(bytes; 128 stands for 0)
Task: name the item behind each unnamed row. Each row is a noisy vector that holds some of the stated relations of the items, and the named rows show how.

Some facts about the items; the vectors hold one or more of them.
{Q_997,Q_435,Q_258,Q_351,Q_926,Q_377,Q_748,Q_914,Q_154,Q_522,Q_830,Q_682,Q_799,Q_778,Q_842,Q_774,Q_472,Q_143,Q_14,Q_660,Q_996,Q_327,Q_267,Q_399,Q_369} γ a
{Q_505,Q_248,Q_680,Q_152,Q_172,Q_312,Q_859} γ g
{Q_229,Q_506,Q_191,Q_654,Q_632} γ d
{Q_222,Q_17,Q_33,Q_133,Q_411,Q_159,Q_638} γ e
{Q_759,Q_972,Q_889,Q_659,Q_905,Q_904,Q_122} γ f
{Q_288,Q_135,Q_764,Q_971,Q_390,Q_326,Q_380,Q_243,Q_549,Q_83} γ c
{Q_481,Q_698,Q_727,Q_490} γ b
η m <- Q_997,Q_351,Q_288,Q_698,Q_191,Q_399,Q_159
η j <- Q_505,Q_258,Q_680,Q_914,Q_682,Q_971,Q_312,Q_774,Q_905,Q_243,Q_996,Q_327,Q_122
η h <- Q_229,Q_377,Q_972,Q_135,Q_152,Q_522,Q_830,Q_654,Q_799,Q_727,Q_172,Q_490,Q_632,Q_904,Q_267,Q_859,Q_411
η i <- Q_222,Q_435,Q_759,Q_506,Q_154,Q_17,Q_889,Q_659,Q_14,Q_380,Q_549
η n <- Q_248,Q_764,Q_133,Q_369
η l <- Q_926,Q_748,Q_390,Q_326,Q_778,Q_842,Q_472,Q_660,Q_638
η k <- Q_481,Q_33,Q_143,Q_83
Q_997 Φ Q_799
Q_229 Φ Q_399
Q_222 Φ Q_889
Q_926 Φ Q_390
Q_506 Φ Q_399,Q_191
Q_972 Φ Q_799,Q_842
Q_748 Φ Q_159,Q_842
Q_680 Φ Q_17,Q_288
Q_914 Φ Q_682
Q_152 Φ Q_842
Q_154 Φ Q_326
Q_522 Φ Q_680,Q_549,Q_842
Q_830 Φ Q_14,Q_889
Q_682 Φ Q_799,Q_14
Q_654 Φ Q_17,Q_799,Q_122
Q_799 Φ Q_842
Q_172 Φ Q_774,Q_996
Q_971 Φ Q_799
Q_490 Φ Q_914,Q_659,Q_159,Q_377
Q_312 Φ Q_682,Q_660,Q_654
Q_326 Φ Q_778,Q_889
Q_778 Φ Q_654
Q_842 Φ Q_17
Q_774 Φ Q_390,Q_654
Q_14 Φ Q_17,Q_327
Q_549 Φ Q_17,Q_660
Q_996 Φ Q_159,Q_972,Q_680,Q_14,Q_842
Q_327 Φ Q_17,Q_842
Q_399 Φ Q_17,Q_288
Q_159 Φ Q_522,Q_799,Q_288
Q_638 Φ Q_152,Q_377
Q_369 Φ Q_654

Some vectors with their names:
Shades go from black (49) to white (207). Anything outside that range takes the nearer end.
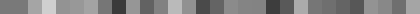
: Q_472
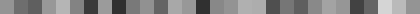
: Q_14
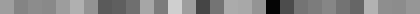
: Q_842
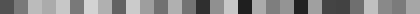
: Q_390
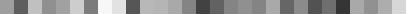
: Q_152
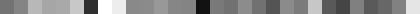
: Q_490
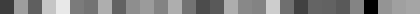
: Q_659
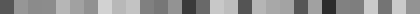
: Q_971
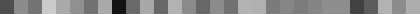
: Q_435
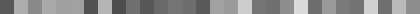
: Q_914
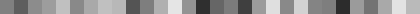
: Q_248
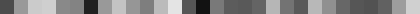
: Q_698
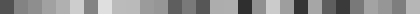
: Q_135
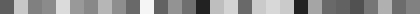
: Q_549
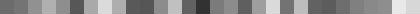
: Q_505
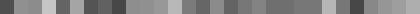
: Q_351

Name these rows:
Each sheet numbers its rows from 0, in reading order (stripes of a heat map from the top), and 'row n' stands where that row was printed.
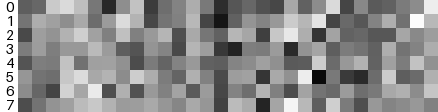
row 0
Q_481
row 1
Q_312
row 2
Q_380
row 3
Q_778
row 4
Q_258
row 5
Q_326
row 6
Q_830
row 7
Q_764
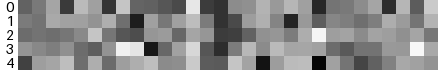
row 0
Q_506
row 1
Q_926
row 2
Q_369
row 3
Q_680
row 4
Q_288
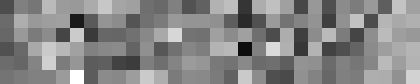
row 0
Q_243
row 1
Q_33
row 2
Q_399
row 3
Q_83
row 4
Q_143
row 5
Q_799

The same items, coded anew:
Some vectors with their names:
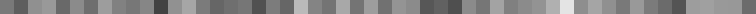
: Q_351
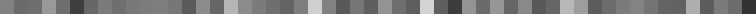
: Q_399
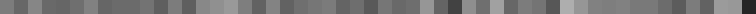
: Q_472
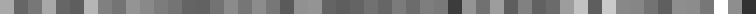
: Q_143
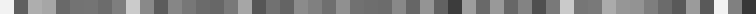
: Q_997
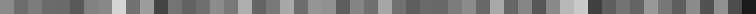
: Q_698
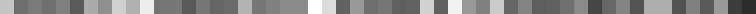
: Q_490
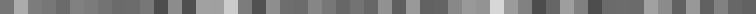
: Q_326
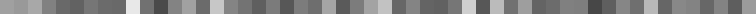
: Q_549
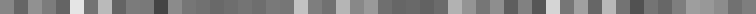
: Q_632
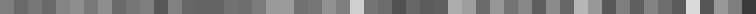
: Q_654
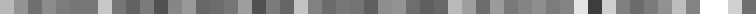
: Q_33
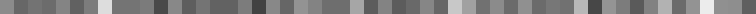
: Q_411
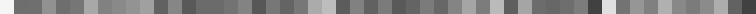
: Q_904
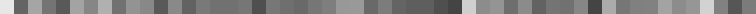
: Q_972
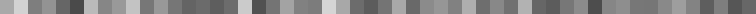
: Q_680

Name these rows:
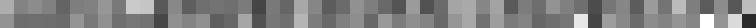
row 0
Q_135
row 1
Q_133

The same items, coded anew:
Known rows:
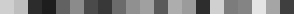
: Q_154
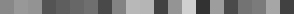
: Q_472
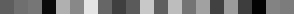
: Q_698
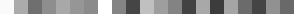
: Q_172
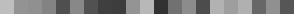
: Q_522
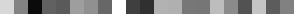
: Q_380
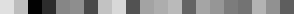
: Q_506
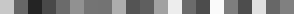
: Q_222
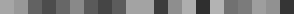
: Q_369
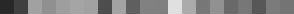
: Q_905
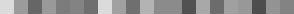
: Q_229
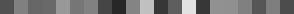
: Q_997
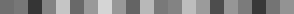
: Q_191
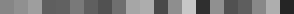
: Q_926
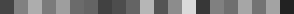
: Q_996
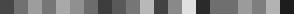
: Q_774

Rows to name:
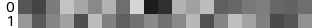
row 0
Q_971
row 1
Q_972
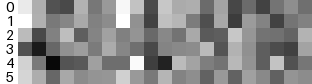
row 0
Q_248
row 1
Q_152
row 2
Q_411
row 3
Q_159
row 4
Q_549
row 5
Q_632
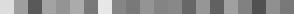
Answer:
Q_654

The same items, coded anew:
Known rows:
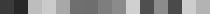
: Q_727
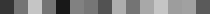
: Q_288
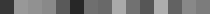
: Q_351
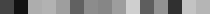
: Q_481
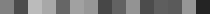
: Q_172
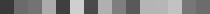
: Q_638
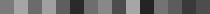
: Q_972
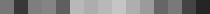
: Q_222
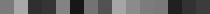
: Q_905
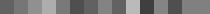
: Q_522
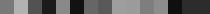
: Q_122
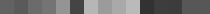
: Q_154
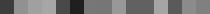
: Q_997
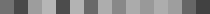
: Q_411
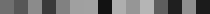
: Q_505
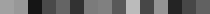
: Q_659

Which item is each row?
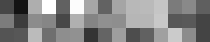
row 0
Q_229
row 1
Q_17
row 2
Q_390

